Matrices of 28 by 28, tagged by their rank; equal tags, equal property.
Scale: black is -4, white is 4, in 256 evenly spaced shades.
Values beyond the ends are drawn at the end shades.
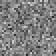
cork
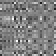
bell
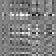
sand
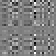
sand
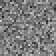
cork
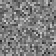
cork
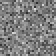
cork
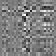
bell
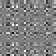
sand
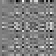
sand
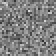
cork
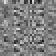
bell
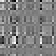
sand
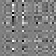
sand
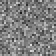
cork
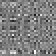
bell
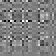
sand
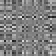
sand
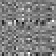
bell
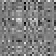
bell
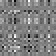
sand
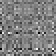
bell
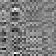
bell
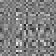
bell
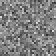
cork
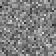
cork
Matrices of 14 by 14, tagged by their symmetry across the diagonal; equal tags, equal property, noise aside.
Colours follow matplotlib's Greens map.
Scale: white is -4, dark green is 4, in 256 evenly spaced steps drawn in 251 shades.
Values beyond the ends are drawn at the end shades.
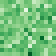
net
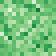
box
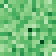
box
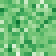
net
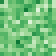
net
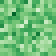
box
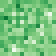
box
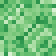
box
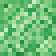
box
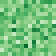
net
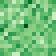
box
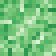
box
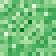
box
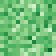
net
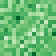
box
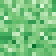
net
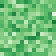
net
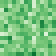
net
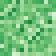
box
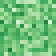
net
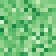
net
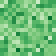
box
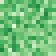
net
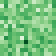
net
